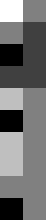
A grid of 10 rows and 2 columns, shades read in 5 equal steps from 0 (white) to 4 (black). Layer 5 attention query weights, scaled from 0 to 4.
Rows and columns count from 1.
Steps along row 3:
down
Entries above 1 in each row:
1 2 2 2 1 2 1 1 2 2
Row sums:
2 5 7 6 3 6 3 3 4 6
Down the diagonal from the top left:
0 3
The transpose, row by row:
0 2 4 3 1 4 1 1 2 4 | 2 3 3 3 2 2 2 2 2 2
